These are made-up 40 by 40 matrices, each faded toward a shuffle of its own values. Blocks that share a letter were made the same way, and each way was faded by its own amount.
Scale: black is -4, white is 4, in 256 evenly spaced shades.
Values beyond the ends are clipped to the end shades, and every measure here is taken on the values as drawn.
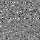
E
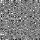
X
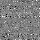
E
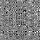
X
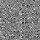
X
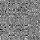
X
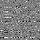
X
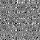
X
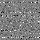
E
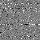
E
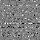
E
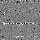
E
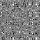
X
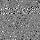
E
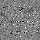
E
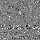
E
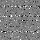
E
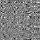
X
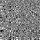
X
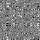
X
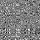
X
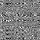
X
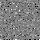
E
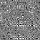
X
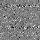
E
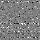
E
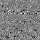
E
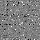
E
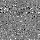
E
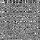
X
